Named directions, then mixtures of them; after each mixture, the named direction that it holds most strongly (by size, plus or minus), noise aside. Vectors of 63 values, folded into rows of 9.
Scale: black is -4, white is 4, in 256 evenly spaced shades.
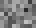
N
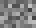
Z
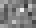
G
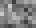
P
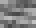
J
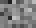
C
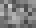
P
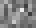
G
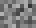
Z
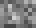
P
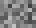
Z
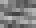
J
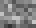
P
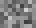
N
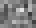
G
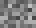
Z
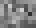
P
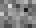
P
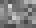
P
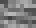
J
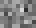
N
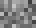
N
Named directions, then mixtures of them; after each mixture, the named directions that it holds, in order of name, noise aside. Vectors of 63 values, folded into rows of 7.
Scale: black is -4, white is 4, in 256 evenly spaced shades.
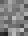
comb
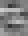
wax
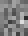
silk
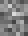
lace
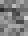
comb, lace, wax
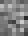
comb, lace, silk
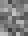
comb, lace, wax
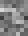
comb, lace, wax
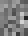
silk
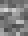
lace, wax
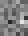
silk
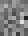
silk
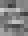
wax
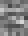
silk, wax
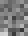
comb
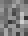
silk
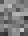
comb, lace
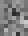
lace, silk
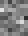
lace, silk, wax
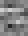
wax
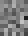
silk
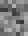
lace, wax
